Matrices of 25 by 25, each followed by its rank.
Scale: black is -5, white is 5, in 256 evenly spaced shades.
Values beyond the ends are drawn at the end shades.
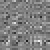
three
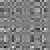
two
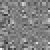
five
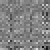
three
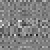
three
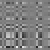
one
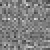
five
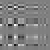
one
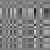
one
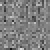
five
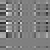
one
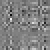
three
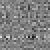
five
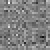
five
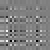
one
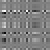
one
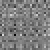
three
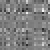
two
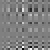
one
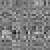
three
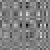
two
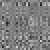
three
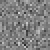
five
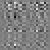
two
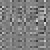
two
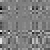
two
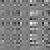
two
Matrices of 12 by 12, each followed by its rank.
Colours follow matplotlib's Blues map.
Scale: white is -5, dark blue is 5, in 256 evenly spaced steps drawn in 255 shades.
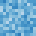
full rank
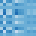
one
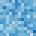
full rank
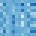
two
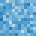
full rank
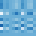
one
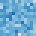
full rank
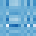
one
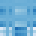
one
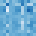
two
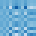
one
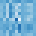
two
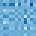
two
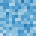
full rank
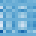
one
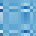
one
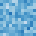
full rank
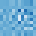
two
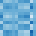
one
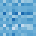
two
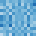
two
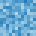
full rank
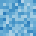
full rank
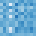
two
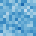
full rank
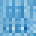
two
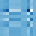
one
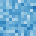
full rank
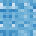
two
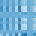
one
